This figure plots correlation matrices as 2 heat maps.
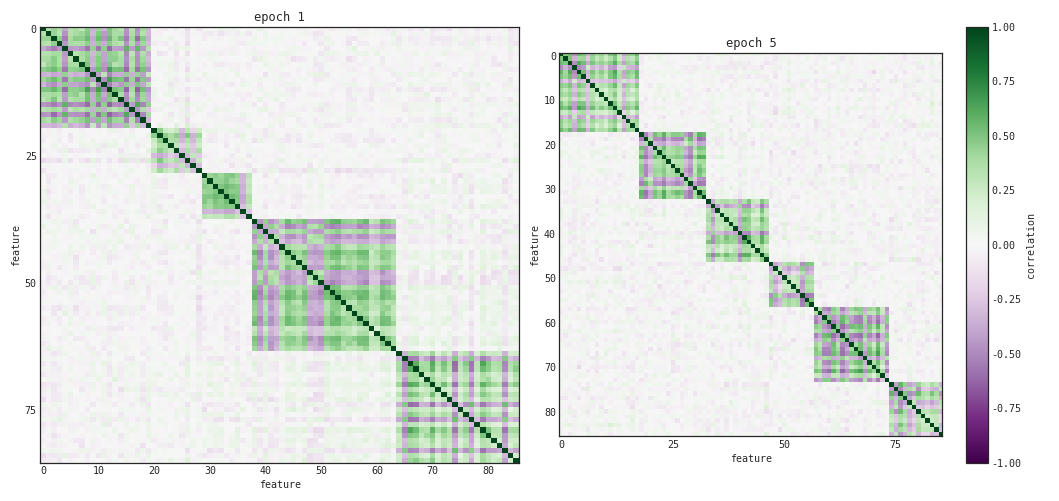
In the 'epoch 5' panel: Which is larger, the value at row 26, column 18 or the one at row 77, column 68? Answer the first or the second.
the first
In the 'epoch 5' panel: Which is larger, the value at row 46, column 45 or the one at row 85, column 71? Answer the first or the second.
the first
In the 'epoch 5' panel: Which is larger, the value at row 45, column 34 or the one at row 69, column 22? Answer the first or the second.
the second
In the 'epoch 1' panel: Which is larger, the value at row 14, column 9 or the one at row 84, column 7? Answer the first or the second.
the second
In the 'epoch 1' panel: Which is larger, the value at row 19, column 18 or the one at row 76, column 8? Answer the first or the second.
the second
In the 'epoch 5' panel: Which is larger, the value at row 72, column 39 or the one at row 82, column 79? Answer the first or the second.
the first
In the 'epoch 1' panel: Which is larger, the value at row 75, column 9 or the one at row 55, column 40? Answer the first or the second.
the second
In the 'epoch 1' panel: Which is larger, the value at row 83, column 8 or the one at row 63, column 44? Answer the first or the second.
the second
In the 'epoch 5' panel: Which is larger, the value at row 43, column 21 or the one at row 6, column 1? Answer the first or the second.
the first
